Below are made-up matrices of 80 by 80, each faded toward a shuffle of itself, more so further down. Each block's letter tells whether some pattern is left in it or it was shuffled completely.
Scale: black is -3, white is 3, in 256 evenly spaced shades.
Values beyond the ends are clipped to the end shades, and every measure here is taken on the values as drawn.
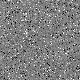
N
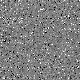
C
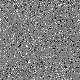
C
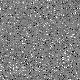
C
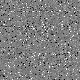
C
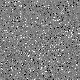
C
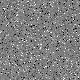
N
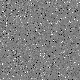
N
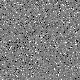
C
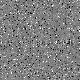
C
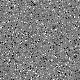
N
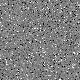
N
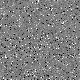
C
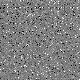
C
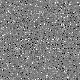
C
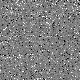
C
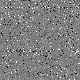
C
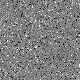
N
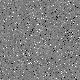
N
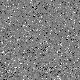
C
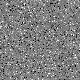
N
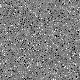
N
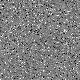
N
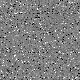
C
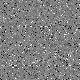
C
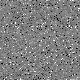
C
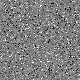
N
